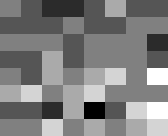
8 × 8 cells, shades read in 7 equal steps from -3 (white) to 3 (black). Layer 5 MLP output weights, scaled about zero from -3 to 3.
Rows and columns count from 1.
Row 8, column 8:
-2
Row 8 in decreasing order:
0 0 0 0 -1 -1 -2 -2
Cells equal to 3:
1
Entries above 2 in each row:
0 0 0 0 0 0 1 0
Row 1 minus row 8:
0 1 4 2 2 -1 2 3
